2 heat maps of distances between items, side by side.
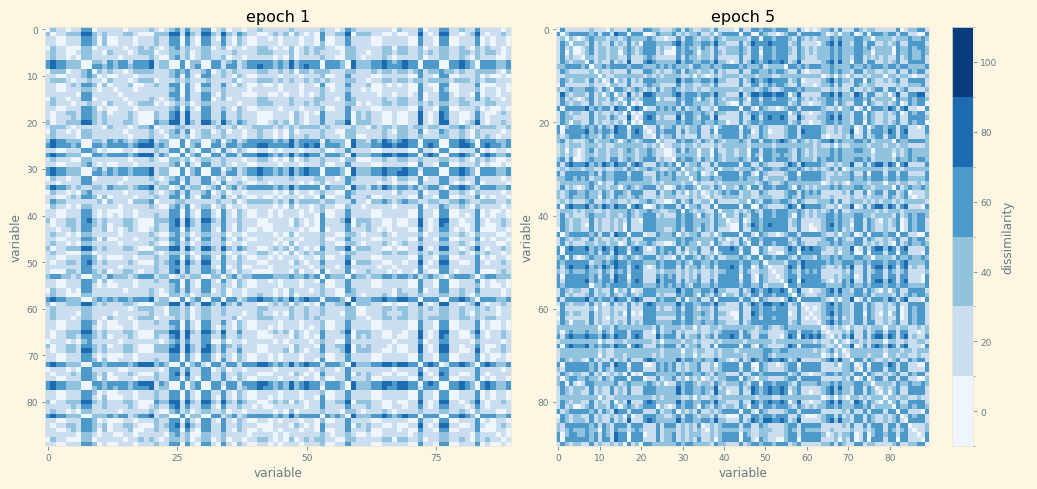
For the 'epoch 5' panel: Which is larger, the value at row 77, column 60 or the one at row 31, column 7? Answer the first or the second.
the second
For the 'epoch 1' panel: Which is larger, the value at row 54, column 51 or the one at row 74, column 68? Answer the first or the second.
the first
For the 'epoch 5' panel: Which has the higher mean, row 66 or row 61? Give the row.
66
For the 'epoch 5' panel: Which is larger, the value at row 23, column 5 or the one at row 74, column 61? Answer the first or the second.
the first
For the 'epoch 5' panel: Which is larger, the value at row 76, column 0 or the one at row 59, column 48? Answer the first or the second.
the second
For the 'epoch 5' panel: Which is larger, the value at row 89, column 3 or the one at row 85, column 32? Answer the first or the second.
the second
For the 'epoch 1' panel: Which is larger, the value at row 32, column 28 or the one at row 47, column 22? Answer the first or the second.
the second
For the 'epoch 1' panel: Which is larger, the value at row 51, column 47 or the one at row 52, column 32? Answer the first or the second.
the second
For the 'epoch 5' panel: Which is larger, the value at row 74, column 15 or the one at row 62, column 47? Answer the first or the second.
the second
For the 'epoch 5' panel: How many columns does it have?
90
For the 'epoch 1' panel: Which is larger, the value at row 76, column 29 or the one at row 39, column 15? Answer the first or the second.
the first
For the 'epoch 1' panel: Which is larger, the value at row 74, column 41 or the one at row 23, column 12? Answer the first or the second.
the second
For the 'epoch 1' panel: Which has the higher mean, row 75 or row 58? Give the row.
58
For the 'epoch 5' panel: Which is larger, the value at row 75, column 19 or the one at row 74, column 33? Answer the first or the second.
the first
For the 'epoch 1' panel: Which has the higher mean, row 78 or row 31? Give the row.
31
